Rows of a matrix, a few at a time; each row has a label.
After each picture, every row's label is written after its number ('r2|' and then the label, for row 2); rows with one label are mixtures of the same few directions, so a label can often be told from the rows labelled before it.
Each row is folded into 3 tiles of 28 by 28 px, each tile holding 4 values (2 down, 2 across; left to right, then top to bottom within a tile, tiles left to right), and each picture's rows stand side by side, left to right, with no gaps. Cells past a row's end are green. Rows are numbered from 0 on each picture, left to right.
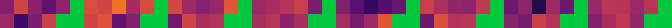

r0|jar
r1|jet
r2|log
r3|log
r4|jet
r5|log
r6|jet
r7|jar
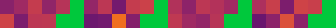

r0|log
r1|jet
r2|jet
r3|jet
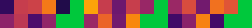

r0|log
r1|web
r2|jet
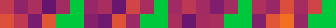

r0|jet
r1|jet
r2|jar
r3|jar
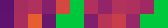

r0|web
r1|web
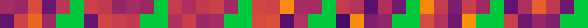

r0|jar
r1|web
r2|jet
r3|jet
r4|log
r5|web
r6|log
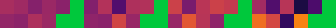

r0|jet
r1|jet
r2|jar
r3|jet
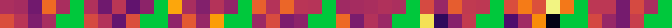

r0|jar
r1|jet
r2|web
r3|jet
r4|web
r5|web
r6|jet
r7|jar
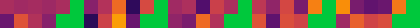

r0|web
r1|jar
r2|jet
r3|log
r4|log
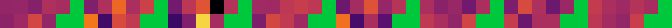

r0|jet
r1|log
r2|jar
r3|jar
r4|web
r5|jet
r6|jar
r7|web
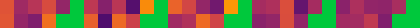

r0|web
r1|log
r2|log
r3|jar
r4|web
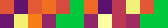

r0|jar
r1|jar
